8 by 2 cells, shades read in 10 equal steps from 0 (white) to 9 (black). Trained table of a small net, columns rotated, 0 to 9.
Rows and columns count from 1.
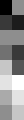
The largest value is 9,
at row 1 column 1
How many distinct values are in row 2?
2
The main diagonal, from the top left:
9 8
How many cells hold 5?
1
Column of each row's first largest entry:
1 2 1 2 2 1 1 1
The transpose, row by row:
9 7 4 5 2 1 3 4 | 4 8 4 7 6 0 1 2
